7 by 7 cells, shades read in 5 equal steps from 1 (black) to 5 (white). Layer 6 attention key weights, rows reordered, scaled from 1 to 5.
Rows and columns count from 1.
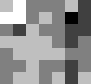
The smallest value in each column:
3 2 3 3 3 1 2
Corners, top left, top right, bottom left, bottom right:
4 2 3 4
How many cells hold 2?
8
